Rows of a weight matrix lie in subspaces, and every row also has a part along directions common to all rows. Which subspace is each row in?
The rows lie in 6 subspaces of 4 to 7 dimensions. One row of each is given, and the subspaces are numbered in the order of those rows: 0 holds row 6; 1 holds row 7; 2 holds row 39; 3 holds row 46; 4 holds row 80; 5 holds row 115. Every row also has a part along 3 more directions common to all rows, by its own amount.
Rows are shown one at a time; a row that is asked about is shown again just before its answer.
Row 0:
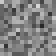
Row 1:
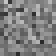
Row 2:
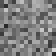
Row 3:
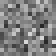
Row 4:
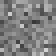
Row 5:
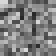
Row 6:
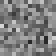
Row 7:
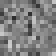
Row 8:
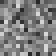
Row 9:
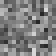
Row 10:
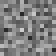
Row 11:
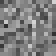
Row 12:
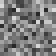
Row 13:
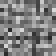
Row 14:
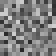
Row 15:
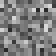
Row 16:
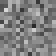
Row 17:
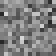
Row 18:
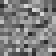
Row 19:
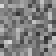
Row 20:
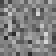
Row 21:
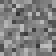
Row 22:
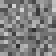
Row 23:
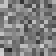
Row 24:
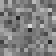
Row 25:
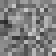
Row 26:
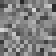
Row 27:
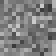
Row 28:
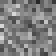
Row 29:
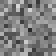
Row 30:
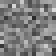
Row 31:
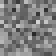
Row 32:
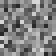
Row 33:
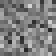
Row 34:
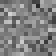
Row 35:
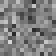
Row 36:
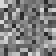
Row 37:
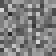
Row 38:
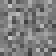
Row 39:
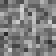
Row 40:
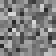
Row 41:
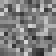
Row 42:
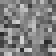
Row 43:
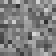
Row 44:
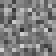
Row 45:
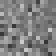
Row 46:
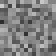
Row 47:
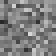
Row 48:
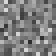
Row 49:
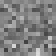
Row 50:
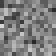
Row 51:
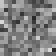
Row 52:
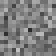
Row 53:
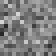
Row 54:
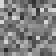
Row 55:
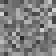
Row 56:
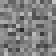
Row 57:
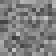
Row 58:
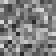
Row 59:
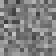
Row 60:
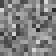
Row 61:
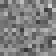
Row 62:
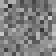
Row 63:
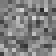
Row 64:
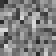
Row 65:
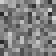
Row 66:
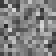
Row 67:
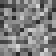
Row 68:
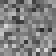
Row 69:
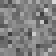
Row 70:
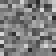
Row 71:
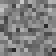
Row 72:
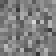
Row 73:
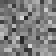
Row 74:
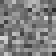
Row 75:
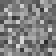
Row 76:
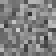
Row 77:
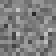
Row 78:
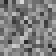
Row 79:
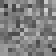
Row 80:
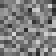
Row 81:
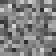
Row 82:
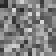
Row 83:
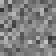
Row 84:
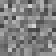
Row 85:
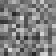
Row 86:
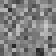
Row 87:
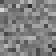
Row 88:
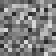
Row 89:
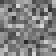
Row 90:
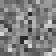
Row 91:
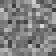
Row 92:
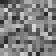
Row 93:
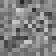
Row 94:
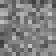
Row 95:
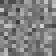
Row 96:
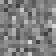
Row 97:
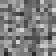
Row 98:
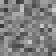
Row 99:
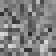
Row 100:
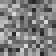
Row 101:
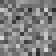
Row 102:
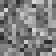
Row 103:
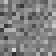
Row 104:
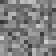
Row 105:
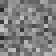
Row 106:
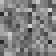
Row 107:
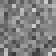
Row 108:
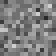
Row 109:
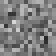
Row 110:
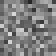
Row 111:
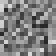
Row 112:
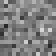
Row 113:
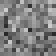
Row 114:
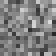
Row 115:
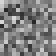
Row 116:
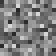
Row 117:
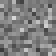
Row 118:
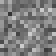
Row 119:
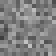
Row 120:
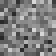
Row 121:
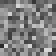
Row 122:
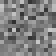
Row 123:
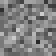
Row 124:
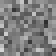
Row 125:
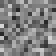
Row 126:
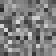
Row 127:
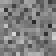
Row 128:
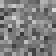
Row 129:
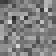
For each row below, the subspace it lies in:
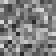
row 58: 4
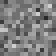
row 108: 3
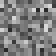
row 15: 3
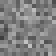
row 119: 5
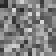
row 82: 0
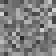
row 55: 1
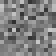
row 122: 0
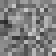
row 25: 3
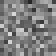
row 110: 5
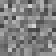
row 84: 4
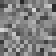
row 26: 3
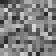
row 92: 5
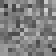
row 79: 4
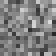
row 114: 4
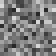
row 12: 5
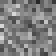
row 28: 5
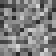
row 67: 0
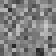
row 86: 4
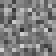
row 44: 0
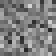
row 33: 1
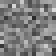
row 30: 3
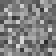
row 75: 1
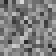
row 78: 0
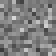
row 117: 0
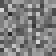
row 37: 0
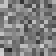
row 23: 0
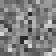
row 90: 1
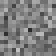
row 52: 4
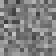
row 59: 5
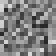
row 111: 0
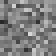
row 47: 3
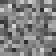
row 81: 4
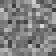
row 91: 1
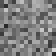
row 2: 2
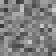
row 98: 2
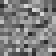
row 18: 3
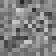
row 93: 0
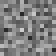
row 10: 5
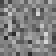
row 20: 2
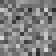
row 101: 4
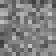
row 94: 3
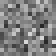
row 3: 0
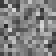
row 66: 2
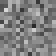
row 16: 4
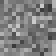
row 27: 3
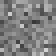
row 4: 3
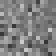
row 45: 1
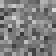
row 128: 2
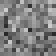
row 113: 4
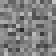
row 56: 5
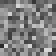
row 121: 3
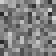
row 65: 1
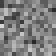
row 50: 2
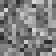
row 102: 5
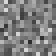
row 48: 2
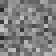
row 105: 4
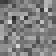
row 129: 1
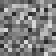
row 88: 3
